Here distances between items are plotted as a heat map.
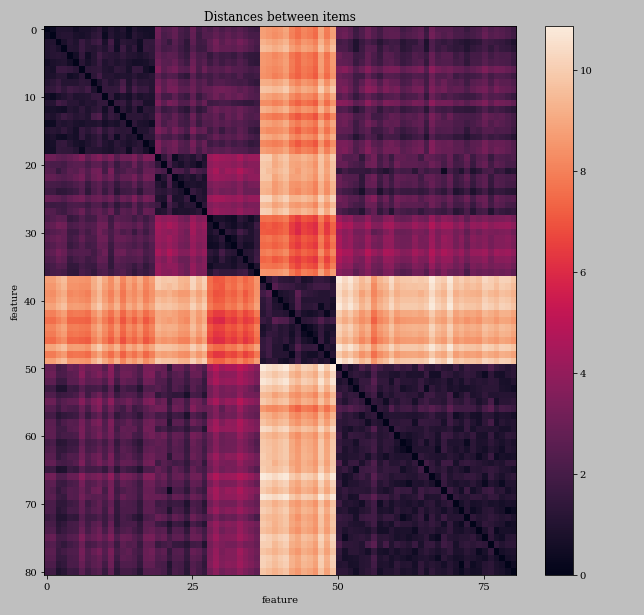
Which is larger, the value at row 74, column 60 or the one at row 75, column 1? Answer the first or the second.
the second
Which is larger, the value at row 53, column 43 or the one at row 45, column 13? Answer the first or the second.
the first
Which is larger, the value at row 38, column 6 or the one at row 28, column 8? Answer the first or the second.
the first
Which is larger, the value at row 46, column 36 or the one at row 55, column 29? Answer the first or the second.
the first
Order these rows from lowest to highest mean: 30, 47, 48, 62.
62, 30, 48, 47
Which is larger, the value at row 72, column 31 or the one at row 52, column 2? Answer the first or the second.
the first
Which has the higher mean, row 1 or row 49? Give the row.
49
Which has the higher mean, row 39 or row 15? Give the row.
39
